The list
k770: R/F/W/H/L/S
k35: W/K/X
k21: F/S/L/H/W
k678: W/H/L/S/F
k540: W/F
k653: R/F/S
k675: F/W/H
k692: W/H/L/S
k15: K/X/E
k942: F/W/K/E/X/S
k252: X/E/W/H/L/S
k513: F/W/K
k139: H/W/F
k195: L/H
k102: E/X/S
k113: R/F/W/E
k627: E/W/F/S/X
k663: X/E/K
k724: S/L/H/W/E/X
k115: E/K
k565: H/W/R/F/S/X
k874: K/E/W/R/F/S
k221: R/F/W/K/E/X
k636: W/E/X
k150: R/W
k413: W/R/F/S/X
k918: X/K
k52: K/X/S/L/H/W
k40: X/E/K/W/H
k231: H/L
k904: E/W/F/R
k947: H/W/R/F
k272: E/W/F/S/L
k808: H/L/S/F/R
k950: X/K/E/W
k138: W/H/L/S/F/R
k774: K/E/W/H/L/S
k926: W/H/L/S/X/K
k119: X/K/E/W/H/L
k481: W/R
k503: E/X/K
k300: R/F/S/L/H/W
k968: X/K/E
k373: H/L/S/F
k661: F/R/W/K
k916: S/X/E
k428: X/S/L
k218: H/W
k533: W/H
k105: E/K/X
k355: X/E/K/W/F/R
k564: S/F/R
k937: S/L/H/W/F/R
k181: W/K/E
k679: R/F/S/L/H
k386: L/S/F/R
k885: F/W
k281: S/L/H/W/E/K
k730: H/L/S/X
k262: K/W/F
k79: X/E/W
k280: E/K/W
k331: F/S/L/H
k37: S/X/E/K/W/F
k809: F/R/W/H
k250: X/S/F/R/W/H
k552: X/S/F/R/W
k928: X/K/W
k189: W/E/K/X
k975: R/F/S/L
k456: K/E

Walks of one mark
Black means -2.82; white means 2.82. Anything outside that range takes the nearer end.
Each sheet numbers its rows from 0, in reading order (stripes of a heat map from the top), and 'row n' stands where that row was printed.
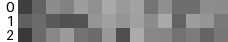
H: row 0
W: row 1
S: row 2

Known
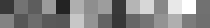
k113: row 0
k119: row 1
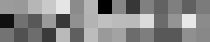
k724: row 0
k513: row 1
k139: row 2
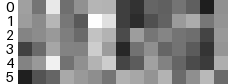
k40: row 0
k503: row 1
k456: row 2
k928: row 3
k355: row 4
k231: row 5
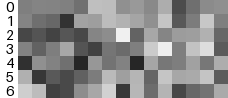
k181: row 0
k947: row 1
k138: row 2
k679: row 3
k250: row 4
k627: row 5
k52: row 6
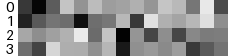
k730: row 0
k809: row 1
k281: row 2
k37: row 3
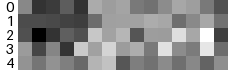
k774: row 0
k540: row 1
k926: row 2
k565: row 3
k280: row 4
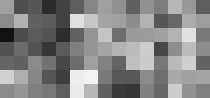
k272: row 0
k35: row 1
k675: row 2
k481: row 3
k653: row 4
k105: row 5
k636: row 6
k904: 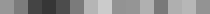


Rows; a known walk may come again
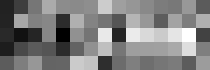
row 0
k373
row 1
k552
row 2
k770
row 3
k675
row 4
k918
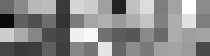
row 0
k221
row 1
k885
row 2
k105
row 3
k678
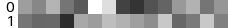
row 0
k503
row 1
k947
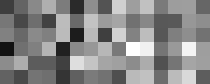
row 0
k331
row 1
k139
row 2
k21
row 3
k661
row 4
k35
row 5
k975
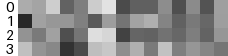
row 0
k663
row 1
k564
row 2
k950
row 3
k874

